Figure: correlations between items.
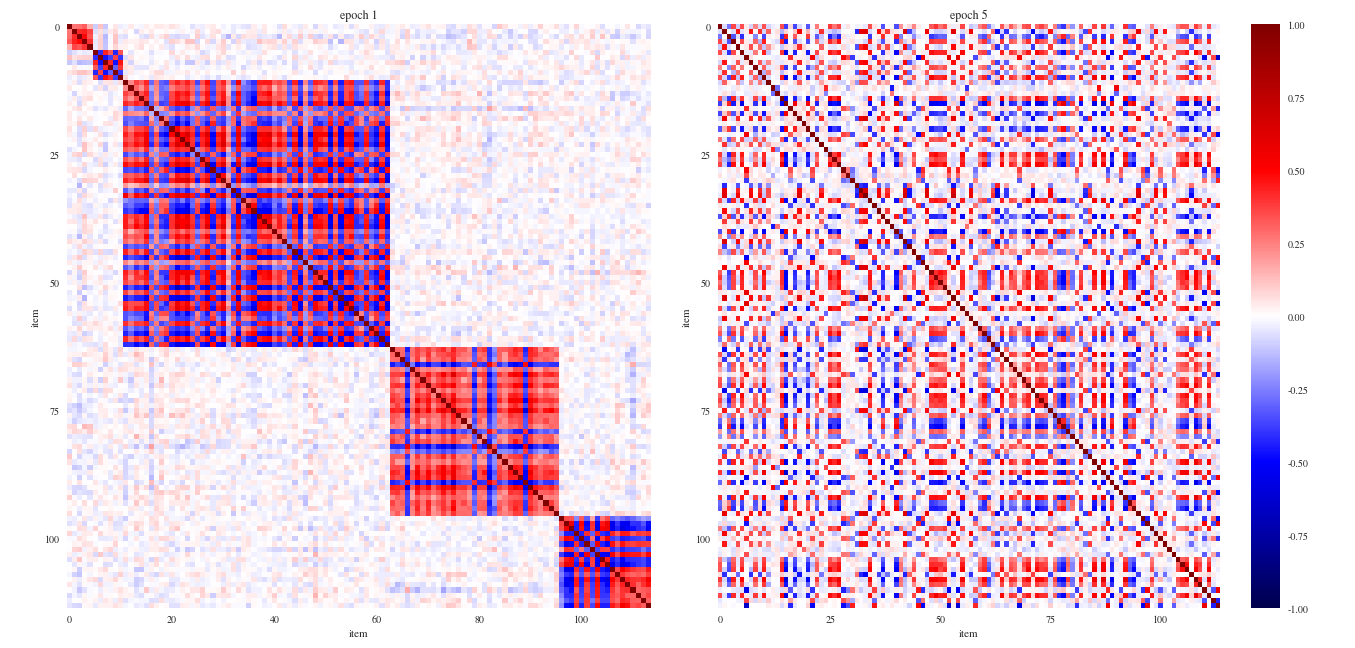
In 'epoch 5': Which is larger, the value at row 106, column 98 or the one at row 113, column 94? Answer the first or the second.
the first
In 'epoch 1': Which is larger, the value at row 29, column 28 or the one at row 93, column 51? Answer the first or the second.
the second
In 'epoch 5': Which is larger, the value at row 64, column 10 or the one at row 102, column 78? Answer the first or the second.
the first
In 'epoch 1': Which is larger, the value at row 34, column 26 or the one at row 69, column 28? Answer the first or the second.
the second
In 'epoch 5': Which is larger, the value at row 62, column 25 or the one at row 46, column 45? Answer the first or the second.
the first
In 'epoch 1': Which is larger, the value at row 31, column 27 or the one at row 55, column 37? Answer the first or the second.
the second
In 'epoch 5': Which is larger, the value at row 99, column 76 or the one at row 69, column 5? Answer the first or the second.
the second
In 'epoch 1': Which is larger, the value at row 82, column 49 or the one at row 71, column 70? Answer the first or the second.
the second
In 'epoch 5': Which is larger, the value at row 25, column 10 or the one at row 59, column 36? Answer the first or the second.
the first
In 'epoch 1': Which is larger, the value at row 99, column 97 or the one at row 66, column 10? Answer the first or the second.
the second
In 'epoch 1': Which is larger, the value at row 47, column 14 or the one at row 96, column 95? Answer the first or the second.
the second
